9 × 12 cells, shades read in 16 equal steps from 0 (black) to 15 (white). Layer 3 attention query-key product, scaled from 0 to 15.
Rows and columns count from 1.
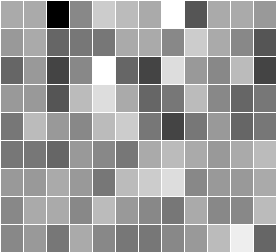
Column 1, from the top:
10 9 6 9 7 7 9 8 8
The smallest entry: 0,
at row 1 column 3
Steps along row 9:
up down up down down same up up up up down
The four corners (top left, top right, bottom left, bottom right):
10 9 8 6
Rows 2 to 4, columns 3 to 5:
6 7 7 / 4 8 15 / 5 11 13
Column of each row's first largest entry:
8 9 5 5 6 8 8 5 11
